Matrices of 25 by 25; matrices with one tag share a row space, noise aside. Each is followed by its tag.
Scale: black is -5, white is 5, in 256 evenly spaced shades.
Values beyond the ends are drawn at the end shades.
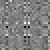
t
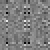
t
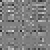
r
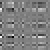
r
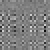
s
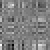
r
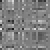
r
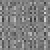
s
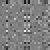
t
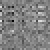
r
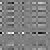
r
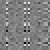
t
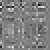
r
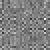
s
